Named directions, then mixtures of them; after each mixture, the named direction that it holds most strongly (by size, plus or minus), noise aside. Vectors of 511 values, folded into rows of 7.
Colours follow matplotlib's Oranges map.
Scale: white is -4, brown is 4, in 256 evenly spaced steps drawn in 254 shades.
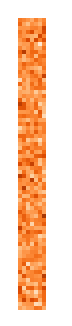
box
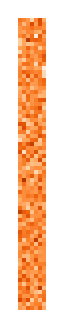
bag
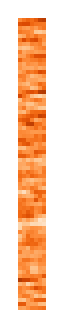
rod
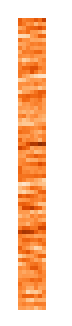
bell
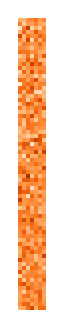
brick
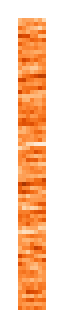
bell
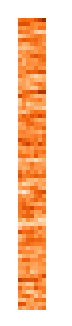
rod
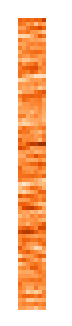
bell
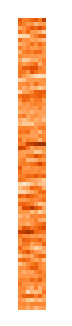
bell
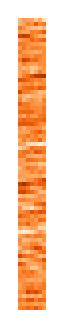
bell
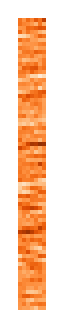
bell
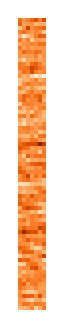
bell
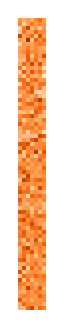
brick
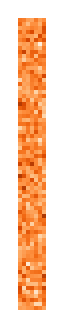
box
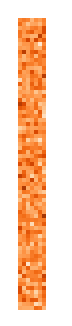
box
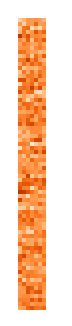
brick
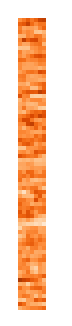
rod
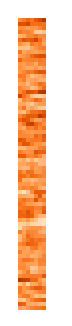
rod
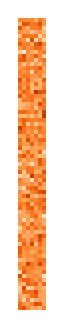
box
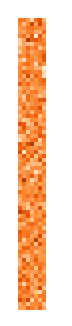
bag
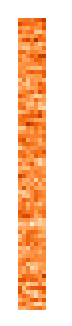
rod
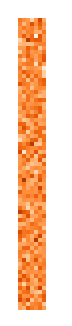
bag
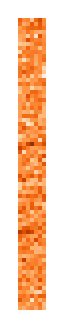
bag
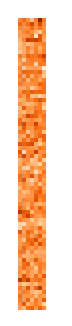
bag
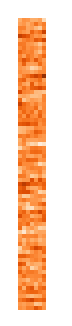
bell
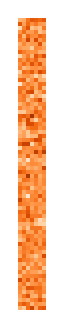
brick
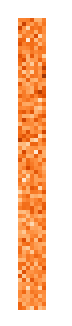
brick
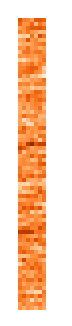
bell
